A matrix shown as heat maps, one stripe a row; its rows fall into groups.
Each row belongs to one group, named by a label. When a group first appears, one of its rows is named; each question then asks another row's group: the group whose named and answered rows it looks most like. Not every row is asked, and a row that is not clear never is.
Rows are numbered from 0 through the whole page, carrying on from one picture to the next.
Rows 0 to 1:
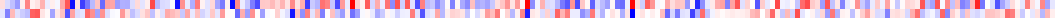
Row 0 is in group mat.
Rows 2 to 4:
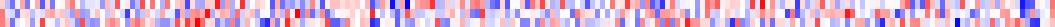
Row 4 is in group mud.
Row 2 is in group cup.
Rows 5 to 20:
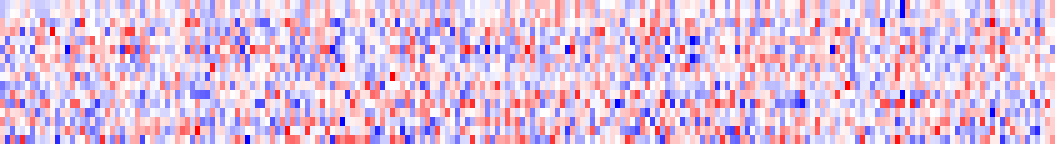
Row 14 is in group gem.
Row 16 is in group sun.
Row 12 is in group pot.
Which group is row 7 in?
mud
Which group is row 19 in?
mud
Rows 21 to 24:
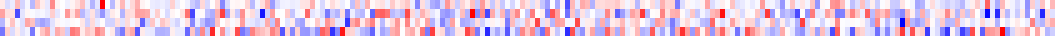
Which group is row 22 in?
sun
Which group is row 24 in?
pot
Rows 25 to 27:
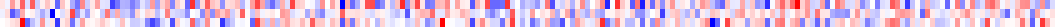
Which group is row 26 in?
cup
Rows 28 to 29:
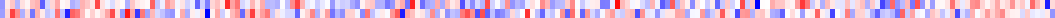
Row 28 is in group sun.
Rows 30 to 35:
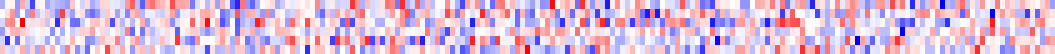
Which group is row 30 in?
gem
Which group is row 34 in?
gem
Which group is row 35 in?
mat
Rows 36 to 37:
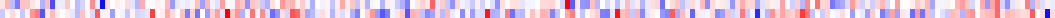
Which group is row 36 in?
cup
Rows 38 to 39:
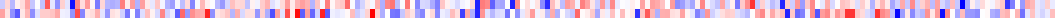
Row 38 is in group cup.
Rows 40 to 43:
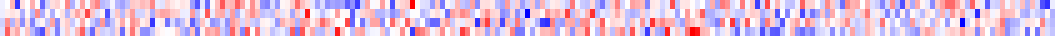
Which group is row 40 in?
sun
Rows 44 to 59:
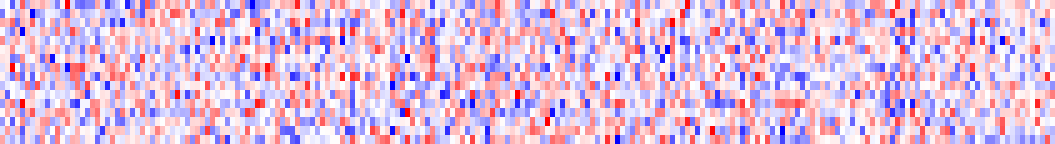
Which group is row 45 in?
gem
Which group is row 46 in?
sun
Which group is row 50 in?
cup
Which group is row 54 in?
gem
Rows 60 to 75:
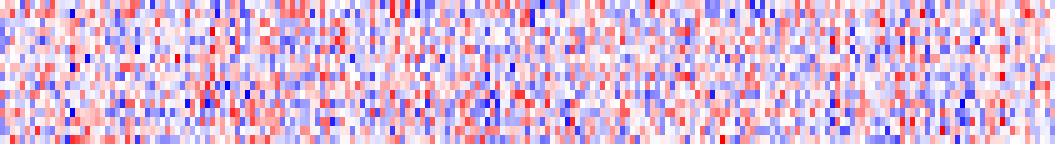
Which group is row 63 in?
pot
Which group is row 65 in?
pot
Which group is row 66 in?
gem
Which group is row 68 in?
pot
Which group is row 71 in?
pot
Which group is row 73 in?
pot
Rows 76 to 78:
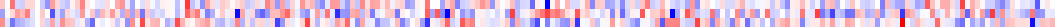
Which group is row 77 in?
mud
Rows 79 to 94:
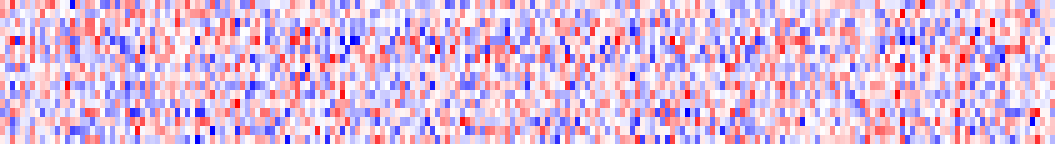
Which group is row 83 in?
sun
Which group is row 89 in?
pot
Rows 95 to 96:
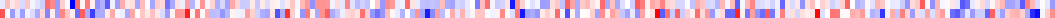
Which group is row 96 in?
mud
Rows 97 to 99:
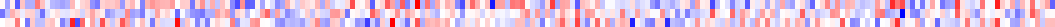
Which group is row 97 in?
gem
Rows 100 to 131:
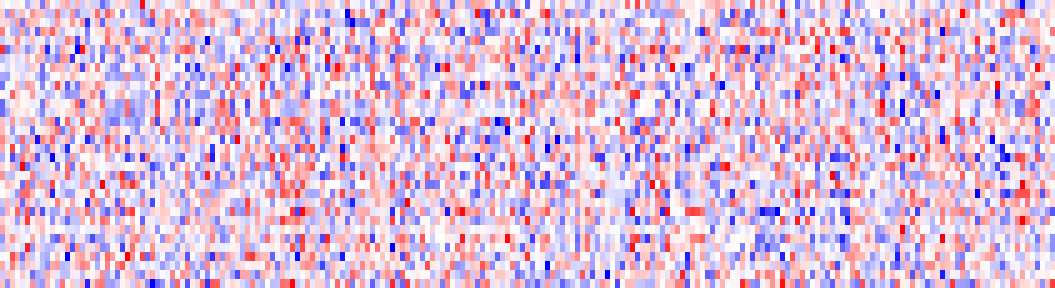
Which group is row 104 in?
mat
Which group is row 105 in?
mud
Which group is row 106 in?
mat
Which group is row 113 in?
sun
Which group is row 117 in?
cup
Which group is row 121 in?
cup
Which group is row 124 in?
cup
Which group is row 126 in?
mat
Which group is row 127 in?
mat
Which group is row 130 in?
gem
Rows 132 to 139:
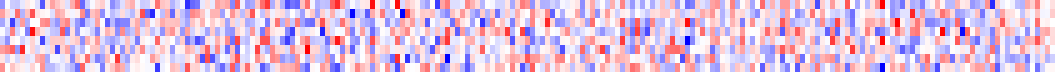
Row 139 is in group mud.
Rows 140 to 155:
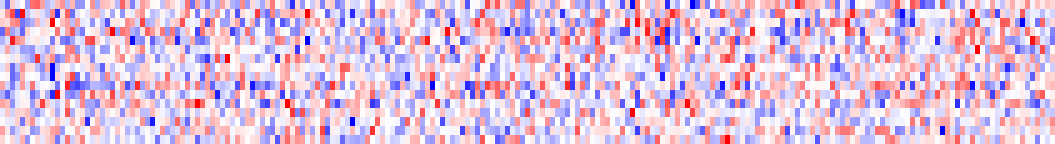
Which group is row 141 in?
sun
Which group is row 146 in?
sun
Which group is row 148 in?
cup
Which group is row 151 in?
mud
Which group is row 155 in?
sun
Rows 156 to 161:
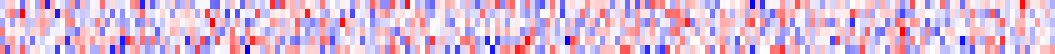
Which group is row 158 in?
pot
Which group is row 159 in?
mud
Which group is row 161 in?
gem
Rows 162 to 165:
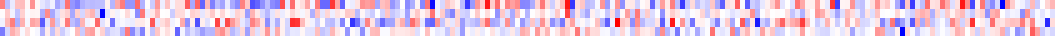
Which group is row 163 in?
cup
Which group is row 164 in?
sun
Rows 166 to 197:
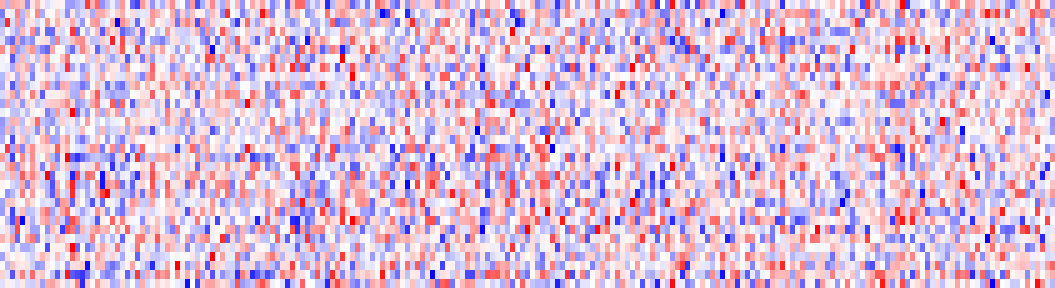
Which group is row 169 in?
cup
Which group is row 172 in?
pot
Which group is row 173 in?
mat
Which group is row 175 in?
pot
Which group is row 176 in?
sun
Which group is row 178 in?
cup
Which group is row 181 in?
pot
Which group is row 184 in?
sun
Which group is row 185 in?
cup
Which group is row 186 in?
cup
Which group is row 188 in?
mat
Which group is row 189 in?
pot
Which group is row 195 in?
gem
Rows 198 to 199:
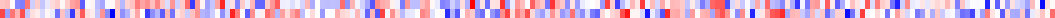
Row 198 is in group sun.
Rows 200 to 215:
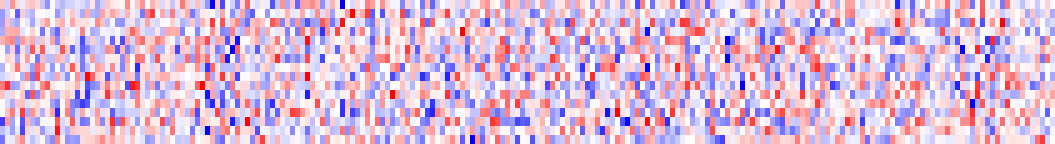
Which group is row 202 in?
pot
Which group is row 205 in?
mat
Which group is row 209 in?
mud
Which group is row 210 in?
mat
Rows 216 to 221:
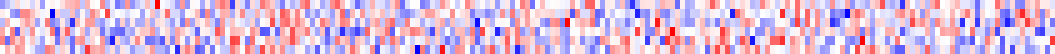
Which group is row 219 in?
sun
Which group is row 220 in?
gem
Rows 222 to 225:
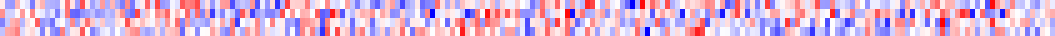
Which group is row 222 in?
mud
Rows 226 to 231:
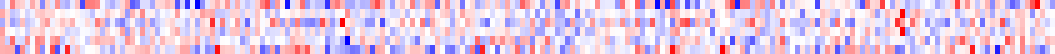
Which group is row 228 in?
pot
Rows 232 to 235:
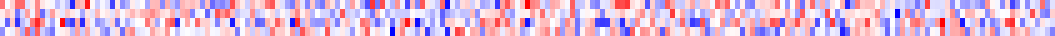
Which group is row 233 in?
sun
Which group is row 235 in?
mat
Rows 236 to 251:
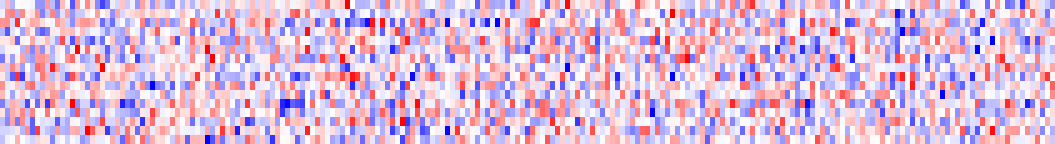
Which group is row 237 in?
sun
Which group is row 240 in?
mat
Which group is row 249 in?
gem
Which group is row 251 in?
pot
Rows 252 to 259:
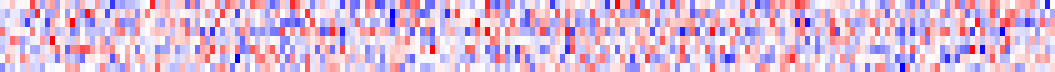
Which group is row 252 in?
sun
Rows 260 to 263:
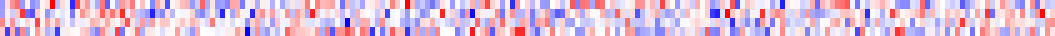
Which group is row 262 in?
cup
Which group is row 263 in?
gem
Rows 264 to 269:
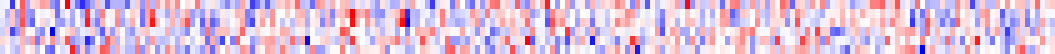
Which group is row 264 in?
pot
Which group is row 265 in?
gem
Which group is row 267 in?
cup
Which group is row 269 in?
cup
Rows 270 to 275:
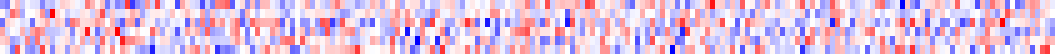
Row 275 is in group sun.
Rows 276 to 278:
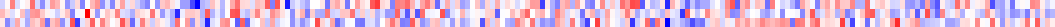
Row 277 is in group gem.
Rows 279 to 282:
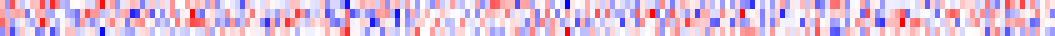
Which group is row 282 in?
cup
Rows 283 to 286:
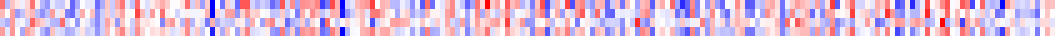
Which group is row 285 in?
mat
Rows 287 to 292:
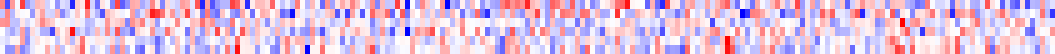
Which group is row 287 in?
gem
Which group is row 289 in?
mud
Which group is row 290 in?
cup
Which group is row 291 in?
sun
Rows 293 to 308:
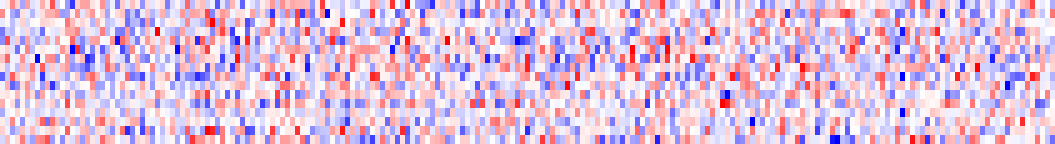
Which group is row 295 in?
pot
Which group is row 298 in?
mat
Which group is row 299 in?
mat
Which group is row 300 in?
mat
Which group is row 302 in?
cup
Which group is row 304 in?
sun
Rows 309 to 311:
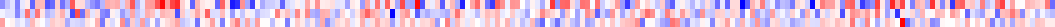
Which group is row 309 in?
gem
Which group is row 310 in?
mat
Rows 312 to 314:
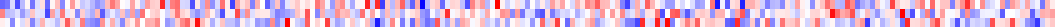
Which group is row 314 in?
mud
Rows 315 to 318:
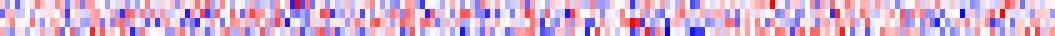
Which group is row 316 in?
pot
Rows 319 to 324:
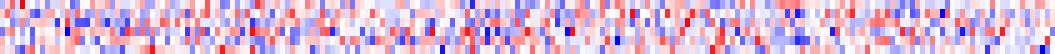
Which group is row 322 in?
pot
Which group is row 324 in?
sun
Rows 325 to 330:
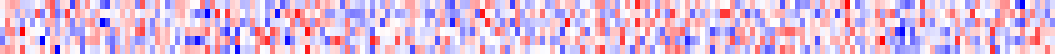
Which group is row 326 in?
sun
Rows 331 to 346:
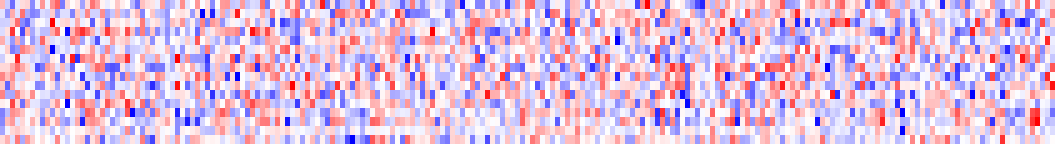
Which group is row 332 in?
gem
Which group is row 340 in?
gem
